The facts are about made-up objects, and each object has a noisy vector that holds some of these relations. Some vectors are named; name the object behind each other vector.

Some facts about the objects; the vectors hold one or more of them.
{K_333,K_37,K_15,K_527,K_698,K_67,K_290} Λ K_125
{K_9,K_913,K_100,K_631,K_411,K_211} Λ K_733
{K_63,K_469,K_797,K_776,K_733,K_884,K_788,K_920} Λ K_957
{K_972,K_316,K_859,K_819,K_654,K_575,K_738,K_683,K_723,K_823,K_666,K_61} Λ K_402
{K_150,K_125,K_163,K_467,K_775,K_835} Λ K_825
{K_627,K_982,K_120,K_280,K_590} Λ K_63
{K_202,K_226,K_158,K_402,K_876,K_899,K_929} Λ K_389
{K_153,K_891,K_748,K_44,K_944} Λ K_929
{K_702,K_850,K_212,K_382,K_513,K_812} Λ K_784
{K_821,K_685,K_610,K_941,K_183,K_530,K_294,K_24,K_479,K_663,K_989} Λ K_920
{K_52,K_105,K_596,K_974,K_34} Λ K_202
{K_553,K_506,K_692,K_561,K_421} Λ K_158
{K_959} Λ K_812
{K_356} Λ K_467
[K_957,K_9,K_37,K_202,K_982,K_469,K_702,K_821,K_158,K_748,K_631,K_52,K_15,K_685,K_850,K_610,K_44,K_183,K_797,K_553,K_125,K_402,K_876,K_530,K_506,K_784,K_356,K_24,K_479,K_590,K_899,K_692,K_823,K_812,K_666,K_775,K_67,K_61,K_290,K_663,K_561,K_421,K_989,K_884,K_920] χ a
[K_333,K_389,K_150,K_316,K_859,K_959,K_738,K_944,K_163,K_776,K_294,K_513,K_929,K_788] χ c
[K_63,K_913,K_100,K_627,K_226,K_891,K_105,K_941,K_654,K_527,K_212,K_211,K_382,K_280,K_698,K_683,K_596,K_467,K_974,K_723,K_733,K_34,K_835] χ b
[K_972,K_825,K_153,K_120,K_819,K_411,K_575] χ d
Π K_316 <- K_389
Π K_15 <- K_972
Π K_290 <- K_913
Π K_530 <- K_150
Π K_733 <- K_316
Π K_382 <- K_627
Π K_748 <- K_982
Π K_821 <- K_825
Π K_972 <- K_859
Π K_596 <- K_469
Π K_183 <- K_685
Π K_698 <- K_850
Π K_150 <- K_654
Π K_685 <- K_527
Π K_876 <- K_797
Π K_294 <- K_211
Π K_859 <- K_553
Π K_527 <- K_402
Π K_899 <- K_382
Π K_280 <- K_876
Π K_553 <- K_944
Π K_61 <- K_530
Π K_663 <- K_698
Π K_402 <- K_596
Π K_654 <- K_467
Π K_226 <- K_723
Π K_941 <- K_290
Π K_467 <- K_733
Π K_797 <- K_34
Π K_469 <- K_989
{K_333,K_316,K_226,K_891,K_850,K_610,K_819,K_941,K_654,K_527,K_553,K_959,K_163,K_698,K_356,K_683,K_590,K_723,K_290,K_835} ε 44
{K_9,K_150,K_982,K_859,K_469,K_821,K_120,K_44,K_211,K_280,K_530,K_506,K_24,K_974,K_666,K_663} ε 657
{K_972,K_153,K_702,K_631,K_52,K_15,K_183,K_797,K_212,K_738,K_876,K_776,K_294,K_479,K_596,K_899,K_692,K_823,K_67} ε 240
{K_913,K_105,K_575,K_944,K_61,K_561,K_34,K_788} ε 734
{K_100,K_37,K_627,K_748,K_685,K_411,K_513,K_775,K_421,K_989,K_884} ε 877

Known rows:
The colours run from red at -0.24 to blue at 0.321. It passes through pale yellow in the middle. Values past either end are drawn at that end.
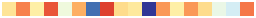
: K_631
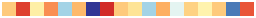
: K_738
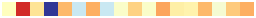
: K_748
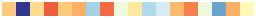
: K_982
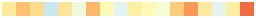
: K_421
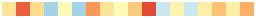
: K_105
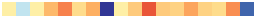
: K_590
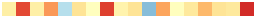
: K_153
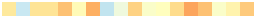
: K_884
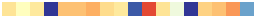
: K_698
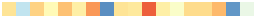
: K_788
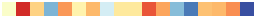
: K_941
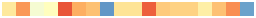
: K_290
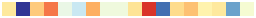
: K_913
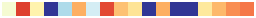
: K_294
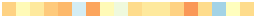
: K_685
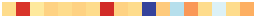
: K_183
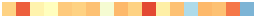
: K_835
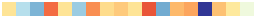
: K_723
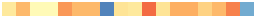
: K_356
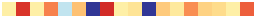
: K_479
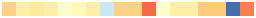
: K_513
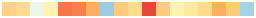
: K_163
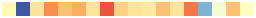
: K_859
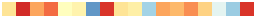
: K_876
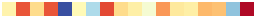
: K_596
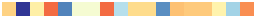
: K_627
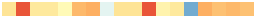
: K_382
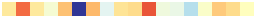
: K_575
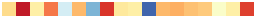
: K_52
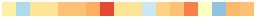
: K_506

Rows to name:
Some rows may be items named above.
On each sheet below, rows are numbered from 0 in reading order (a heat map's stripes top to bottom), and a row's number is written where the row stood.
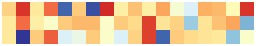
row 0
K_212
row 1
K_835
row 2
K_913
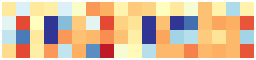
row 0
K_100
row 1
K_294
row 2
K_663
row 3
K_67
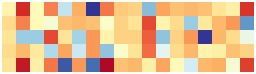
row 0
K_702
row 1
K_835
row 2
K_723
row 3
K_561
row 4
K_212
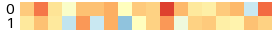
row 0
K_929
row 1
K_561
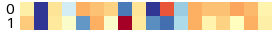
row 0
K_850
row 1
K_211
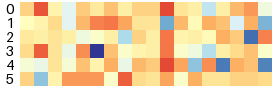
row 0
K_891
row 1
K_821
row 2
K_513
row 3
K_575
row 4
K_316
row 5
K_150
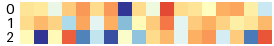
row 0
K_959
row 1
K_561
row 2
K_989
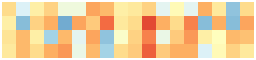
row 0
K_100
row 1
K_389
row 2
K_561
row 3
K_402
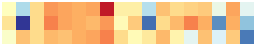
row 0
K_120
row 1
K_9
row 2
K_280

